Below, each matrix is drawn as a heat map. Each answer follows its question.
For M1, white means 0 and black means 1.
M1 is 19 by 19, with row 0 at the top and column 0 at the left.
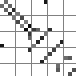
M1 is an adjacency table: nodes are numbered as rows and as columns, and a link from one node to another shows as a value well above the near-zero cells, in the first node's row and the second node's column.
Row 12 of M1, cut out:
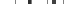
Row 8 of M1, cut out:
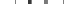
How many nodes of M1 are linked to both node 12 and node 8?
1
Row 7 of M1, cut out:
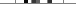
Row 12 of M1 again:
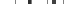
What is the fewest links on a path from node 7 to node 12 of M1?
1
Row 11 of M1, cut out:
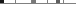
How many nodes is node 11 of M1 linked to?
3
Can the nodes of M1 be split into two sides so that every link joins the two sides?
yes
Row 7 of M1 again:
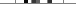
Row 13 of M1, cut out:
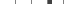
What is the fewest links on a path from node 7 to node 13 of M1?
2
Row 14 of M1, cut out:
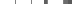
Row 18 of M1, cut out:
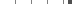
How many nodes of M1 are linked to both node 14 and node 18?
1
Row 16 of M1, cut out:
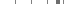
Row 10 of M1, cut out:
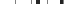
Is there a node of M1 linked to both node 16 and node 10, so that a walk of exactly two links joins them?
no
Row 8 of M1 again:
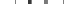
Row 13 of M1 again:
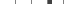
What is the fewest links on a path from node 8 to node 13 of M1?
3
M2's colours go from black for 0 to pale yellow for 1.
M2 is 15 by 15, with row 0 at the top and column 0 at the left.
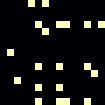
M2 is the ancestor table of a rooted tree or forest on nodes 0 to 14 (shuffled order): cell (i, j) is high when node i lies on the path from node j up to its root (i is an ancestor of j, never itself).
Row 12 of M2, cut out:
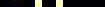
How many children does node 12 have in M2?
2
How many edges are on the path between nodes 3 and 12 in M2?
3
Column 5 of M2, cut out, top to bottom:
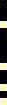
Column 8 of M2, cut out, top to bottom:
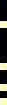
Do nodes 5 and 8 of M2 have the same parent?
yes
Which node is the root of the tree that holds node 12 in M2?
3
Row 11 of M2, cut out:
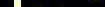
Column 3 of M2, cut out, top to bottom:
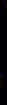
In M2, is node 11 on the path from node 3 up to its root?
no
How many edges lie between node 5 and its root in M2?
4
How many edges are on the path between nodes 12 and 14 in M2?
2
